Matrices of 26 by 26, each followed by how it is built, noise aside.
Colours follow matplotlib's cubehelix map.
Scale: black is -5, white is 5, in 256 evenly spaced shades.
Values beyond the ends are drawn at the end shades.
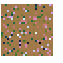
sparse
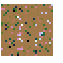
sparse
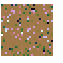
sparse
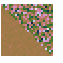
upper triangular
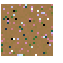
sparse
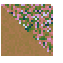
upper triangular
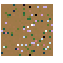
sparse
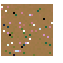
sparse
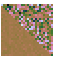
upper triangular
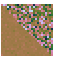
upper triangular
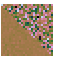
upper triangular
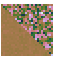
upper triangular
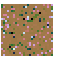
sparse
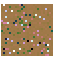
sparse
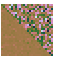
upper triangular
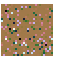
sparse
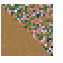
upper triangular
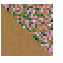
upper triangular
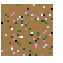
sparse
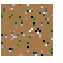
sparse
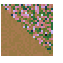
upper triangular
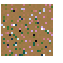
sparse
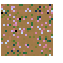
sparse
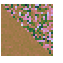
upper triangular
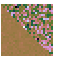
upper triangular
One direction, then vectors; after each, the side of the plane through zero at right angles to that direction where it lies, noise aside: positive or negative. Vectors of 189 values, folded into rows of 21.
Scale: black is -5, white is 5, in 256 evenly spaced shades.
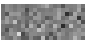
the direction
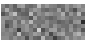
positive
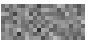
negative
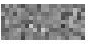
positive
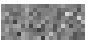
negative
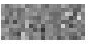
negative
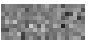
positive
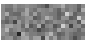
negative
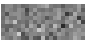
positive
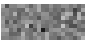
negative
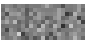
positive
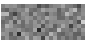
negative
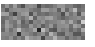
negative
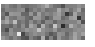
positive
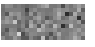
positive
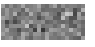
negative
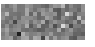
negative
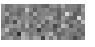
negative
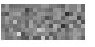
positive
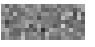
negative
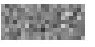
negative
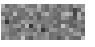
negative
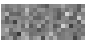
negative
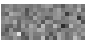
positive
